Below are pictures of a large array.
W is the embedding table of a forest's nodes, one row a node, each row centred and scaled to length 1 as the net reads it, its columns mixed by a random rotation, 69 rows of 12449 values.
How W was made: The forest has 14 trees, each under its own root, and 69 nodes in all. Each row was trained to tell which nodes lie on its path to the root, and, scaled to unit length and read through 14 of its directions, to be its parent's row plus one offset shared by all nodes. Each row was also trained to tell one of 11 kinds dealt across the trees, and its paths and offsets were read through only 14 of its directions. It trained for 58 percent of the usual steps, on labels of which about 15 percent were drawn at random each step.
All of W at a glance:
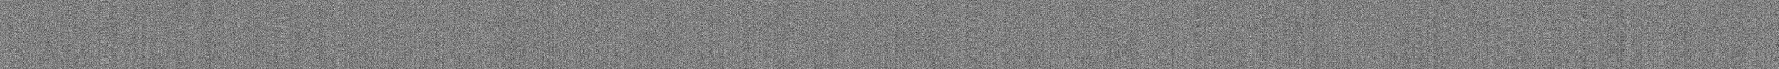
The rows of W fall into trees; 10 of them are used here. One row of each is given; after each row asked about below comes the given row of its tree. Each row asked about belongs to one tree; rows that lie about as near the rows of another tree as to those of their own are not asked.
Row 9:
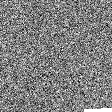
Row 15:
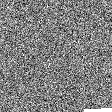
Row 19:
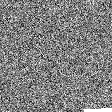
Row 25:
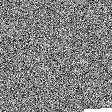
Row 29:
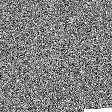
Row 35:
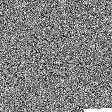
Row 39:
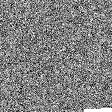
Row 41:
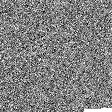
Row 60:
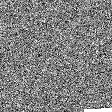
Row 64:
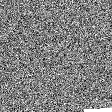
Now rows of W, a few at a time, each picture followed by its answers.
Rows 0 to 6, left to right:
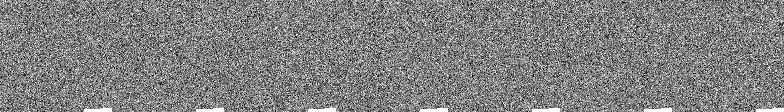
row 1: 64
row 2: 29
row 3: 41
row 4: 15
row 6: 39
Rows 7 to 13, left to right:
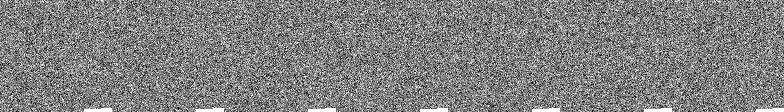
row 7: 9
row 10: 25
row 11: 9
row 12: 41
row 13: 9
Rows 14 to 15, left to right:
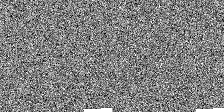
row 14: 15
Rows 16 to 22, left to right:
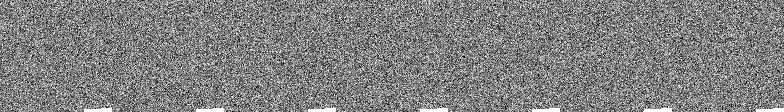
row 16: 60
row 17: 25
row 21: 41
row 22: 64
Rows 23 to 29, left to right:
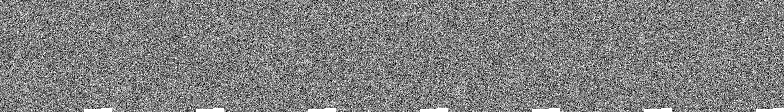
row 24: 35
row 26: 25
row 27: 35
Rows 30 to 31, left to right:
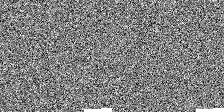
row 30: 19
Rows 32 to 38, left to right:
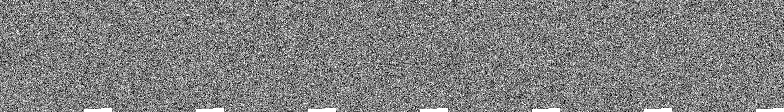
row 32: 25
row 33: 39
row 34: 60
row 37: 60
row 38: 15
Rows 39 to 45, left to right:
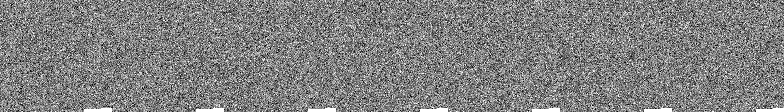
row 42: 41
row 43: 19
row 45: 64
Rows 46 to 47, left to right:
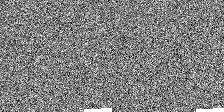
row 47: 29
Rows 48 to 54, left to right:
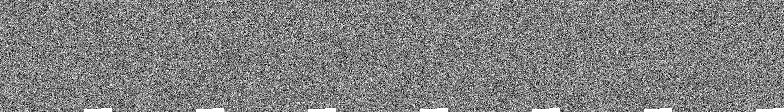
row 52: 29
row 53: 25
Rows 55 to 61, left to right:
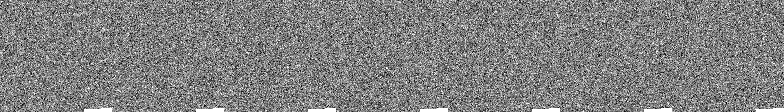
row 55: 25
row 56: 35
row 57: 35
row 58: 9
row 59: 41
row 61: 15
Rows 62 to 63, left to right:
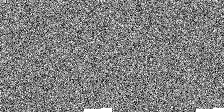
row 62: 41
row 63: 41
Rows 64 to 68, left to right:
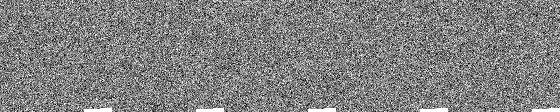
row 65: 9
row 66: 25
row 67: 15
